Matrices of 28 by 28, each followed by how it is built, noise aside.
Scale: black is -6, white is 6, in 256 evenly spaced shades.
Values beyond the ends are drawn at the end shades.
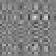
low rank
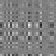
low rank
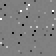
sparse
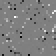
sparse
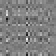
low rank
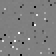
sparse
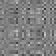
low rank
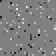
sparse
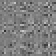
low rank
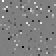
sparse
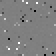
sparse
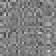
low rank
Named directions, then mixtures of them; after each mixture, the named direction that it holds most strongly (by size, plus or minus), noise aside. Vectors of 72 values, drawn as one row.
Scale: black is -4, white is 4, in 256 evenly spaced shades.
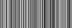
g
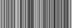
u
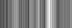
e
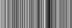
e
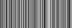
g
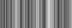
e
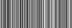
g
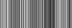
g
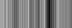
e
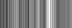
e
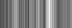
e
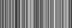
u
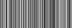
g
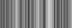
e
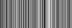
e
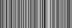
g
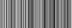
u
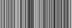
u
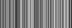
u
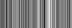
e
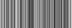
u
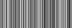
g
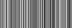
g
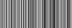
g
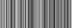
u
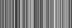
u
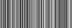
g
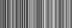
g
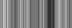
e
